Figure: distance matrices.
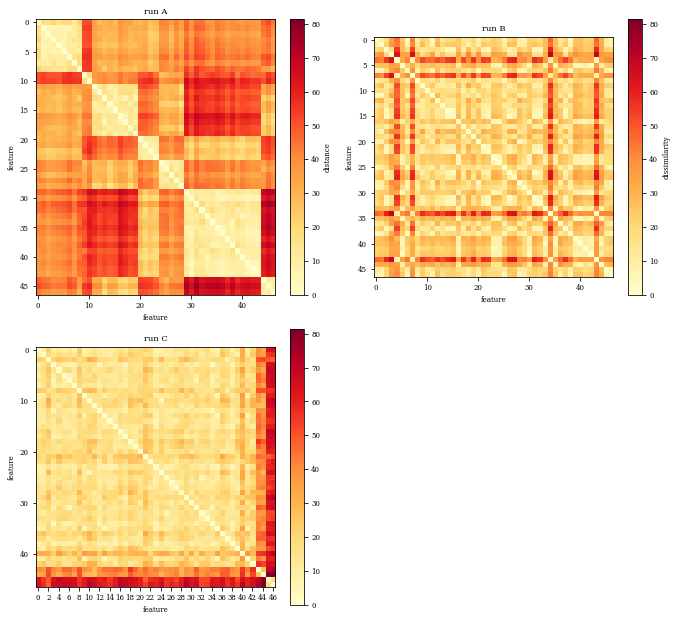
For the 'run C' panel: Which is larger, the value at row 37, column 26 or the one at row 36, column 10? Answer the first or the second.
the second
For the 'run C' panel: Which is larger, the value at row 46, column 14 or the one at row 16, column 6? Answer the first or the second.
the first
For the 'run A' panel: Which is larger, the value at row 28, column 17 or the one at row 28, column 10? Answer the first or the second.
the second
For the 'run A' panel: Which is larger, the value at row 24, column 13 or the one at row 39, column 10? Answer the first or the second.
the second
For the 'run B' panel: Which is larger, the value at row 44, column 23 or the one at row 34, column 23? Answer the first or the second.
the second
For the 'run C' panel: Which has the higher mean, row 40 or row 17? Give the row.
40
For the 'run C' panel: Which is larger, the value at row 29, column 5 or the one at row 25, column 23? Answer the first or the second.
the first
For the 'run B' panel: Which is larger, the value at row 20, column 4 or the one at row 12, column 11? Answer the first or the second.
the first
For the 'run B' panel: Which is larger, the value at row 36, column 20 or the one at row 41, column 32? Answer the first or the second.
the second
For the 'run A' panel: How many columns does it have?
47
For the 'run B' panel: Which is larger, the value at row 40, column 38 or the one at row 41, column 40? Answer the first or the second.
the first
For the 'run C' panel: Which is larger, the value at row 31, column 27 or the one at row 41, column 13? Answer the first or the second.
the first
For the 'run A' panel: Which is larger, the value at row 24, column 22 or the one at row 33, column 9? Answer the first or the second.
the second
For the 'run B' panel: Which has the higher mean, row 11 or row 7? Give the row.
7
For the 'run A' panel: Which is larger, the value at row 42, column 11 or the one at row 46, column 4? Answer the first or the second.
the first
